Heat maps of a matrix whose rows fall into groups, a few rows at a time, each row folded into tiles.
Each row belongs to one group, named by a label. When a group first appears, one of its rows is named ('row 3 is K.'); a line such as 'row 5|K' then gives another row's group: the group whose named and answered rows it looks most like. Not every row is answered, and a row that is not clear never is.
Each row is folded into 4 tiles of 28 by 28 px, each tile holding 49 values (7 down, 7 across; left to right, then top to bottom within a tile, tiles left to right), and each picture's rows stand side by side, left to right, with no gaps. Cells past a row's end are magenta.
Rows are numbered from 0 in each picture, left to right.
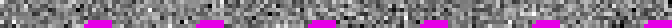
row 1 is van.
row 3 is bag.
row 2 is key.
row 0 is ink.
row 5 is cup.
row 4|key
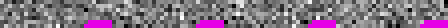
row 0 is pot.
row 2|bag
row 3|cup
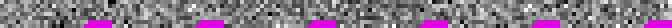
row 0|cup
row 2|key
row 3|pot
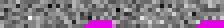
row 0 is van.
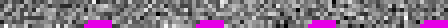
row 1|key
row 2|cup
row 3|bag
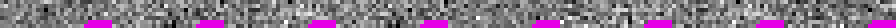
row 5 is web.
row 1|cup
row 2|key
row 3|cup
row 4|van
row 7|pot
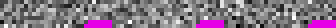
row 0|pot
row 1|key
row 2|bag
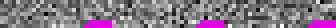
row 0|key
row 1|web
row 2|pot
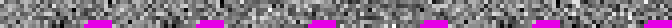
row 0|cup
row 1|cup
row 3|pot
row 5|bag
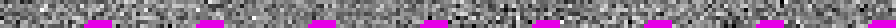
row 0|web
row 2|van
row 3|web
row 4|bag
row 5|web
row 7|ink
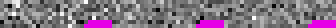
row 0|bag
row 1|van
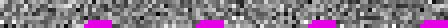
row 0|ink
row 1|key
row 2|web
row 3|pot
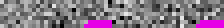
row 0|cup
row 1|bag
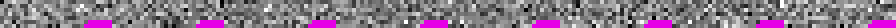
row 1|cup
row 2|web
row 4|ink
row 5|web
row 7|ink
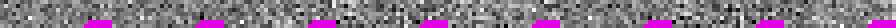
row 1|van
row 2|key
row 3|bag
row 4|ink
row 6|bag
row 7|van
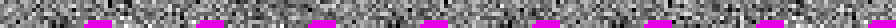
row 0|cup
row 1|web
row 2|pot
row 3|cup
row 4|cup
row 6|bag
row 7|web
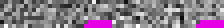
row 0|pot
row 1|web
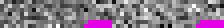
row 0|pot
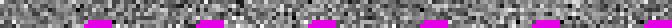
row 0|ink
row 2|web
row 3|pot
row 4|web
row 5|bag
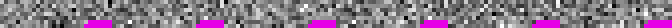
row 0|cup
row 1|key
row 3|key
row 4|key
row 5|key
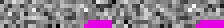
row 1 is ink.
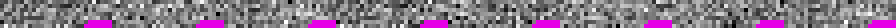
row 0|pot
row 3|pot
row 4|bag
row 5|ink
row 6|cup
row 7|key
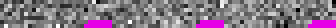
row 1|key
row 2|cup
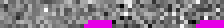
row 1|bag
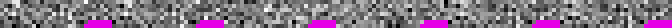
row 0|bag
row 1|bag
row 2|web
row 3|cup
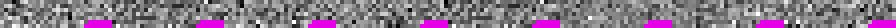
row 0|web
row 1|pot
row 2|web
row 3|cup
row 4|pot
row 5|van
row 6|key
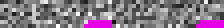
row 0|van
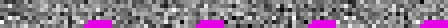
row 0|web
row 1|web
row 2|bag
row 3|web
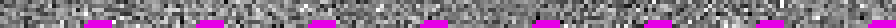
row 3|web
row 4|van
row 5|pot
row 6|key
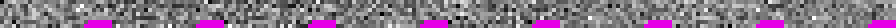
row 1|pot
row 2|pot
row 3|key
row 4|bag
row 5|van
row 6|ink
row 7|van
